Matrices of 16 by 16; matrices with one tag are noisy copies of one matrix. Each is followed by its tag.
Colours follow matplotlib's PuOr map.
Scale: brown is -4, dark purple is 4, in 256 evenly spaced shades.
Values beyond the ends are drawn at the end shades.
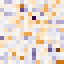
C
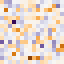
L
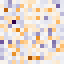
L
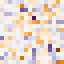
C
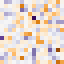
C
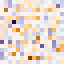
L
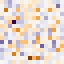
L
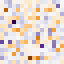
L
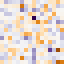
C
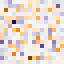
L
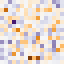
L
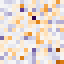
C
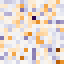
C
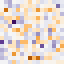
L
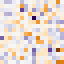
C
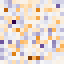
L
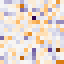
C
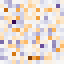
L
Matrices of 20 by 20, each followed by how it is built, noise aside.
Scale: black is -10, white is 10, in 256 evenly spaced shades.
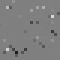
sparse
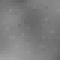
smooth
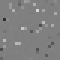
sparse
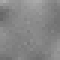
smooth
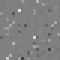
sparse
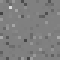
sparse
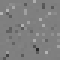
sparse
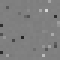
sparse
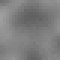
smooth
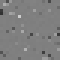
sparse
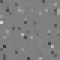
sparse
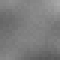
smooth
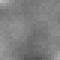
smooth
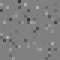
sparse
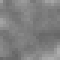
smooth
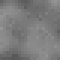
smooth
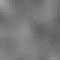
smooth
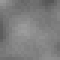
smooth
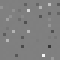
sparse
